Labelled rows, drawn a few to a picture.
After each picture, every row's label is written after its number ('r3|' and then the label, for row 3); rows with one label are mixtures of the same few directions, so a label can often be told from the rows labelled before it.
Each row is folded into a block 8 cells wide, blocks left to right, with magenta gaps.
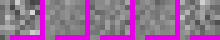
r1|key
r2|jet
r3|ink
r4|jet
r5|jet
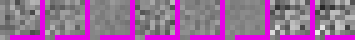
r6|key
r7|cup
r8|jet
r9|ink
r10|ink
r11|cup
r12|cup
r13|cup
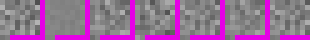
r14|ink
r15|ink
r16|key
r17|key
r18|ink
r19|key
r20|ink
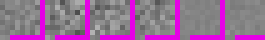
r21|ink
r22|key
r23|cup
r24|jet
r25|ink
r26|cup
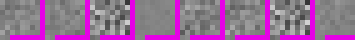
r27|cup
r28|key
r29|ink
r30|key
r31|cup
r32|cup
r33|ink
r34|jet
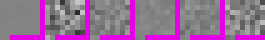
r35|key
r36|key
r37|ink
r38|key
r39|cup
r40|ink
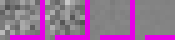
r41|cup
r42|jet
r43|jet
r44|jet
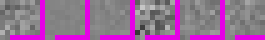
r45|cup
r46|ink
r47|key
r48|cup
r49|key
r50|jet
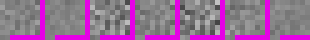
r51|ink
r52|jet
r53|ink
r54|ink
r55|ink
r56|cup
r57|cup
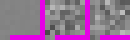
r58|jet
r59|cup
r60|key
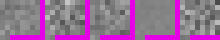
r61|cup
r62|jet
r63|key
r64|cup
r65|ink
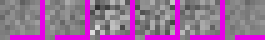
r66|jet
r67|jet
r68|cup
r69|ink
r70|cup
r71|jet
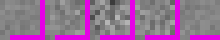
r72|cup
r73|key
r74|jet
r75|ink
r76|cup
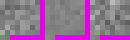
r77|cup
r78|key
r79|jet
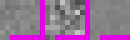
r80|cup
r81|key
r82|cup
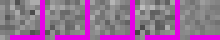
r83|key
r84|cup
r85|jet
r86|cup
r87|jet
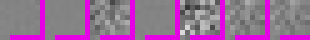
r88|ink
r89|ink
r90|jet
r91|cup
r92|cup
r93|jet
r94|jet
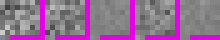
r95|cup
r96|cup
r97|key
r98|key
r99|jet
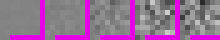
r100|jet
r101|cup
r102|jet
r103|key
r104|jet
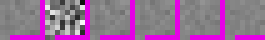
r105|key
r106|ink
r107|key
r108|key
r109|jet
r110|ink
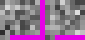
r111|cup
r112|key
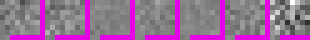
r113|jet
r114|cup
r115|cup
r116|jet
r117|key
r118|ink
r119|jet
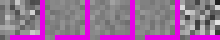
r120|key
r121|ink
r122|jet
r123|ink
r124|ink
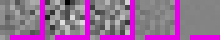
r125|key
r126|jet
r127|ink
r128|ink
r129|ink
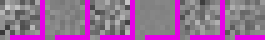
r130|cup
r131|ink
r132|ink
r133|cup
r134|jet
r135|cup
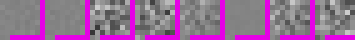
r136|ink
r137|ink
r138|cup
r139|key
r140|jet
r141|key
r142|jet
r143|key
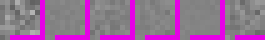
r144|key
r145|ink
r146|cup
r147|key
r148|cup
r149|key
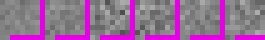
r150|jet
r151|cup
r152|key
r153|cup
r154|jet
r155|key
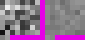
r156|cup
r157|key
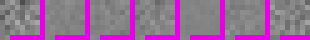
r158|jet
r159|jet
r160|key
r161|jet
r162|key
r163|cup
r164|ink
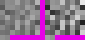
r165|ink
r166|ink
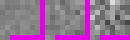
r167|cup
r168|key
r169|jet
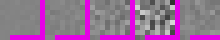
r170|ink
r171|ink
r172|ink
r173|ink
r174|key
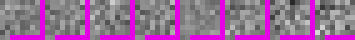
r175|cup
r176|ink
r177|jet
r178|ink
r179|key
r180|cup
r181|jet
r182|cup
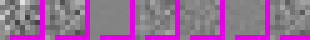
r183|jet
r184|key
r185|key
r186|key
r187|ink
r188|ink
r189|key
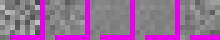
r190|ink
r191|jet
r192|cup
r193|cup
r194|key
